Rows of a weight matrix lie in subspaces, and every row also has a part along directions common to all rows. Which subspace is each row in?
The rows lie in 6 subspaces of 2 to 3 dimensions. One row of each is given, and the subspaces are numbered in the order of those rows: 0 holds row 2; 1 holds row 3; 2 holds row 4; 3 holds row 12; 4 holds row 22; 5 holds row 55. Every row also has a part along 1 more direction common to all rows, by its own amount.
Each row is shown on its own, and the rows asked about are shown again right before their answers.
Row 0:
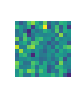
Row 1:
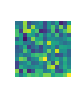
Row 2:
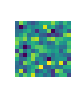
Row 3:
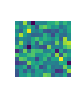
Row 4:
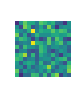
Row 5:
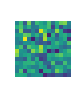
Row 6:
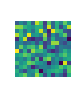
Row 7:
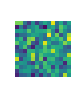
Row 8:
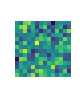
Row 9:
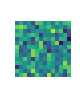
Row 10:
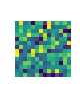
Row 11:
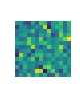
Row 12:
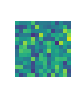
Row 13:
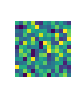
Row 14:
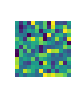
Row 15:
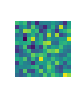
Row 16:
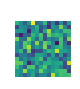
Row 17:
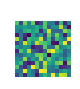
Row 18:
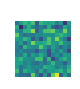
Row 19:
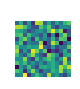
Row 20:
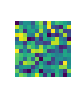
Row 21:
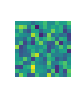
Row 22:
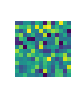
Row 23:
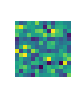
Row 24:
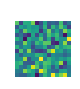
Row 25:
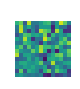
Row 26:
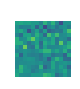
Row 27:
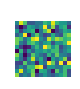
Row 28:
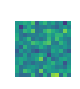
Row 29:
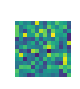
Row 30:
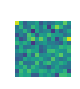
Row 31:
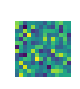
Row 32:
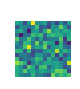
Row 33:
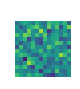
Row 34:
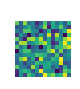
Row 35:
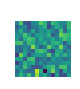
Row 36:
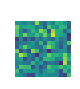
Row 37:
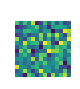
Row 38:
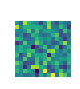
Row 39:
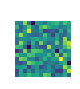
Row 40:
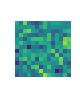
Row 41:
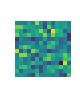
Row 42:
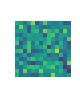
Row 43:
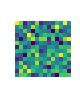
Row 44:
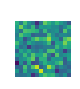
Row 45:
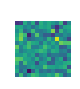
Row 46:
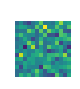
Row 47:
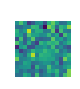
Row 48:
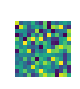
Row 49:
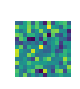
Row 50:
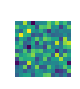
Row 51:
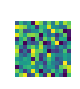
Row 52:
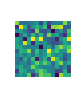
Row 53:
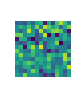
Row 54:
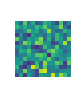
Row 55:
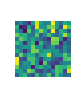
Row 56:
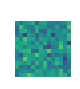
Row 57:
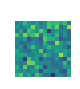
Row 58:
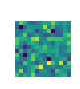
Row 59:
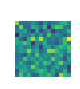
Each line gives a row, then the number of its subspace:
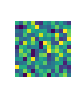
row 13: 3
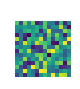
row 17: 4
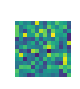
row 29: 0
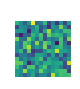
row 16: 1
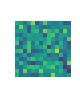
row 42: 1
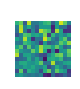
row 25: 5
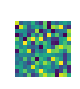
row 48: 2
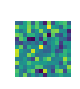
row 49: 4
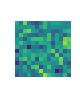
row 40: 1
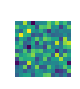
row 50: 1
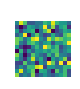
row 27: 0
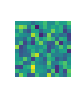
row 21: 3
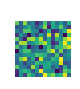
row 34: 1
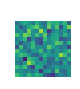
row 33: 3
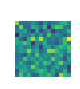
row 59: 2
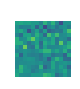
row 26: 4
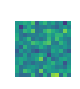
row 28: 2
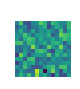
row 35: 4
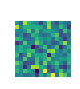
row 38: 4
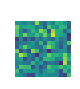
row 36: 0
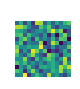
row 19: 3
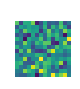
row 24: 4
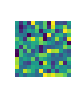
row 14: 5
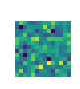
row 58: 0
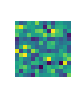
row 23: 0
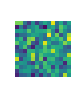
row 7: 5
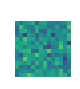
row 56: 0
